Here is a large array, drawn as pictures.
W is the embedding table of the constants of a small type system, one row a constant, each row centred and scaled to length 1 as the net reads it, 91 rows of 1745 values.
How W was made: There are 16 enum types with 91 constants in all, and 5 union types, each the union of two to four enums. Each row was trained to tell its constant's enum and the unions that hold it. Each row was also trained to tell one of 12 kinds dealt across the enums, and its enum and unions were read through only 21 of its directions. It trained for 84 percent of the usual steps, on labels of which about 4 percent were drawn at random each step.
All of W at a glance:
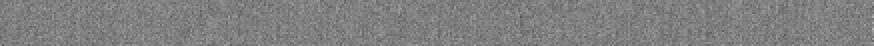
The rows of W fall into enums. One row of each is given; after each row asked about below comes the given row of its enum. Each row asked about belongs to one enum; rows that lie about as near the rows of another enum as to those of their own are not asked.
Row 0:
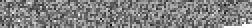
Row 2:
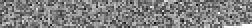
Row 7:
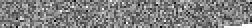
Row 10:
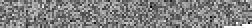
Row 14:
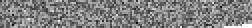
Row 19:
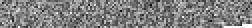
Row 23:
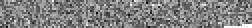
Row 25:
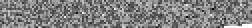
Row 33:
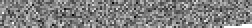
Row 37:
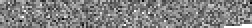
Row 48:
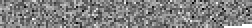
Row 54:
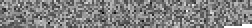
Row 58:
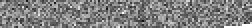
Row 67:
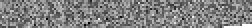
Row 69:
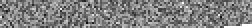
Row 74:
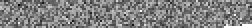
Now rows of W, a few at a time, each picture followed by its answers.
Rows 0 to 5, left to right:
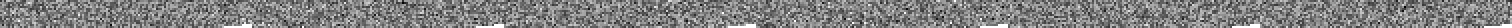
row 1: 10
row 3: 7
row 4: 10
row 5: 19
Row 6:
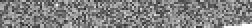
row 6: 67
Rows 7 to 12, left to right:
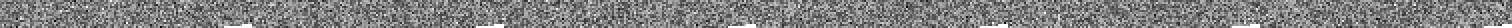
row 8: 58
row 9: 54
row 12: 2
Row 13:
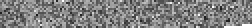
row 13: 33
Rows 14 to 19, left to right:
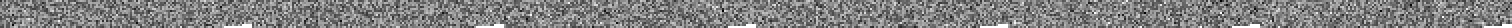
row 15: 25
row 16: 23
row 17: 58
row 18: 19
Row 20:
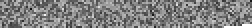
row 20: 74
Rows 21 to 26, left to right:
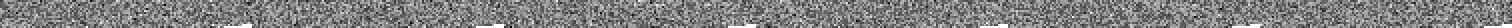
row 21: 14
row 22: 58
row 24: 2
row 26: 69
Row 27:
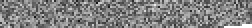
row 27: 69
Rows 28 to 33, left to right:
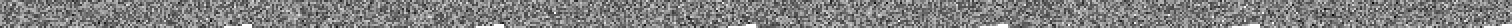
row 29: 58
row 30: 14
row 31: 74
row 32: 74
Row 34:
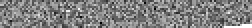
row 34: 58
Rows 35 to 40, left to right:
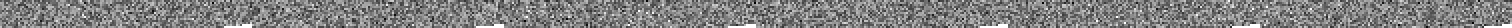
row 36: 2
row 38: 10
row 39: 67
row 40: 19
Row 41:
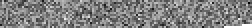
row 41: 0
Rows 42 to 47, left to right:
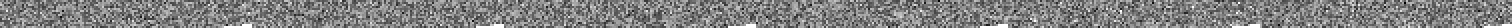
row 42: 10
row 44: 58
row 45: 54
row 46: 7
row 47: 74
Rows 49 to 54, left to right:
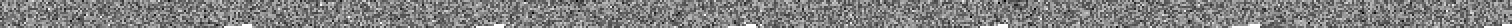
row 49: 33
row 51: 10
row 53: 67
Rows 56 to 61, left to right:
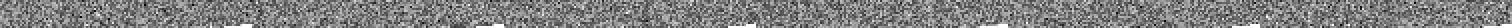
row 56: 19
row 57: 69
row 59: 67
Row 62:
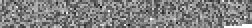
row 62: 2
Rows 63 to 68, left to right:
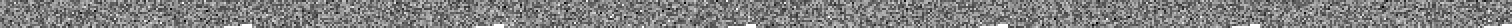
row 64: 58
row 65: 69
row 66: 74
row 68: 74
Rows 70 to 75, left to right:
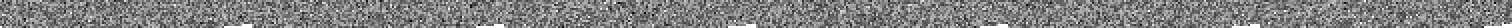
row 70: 69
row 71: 19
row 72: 7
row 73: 19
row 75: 2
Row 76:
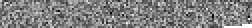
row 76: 2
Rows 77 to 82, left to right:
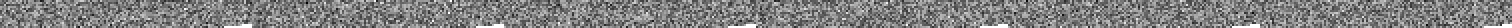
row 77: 33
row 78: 7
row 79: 74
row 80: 10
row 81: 67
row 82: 14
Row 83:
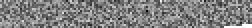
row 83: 69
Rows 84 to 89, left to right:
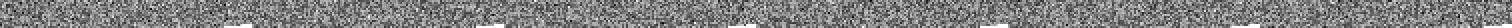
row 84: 7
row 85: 23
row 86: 23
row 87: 23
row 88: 19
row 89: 2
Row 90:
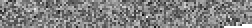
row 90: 10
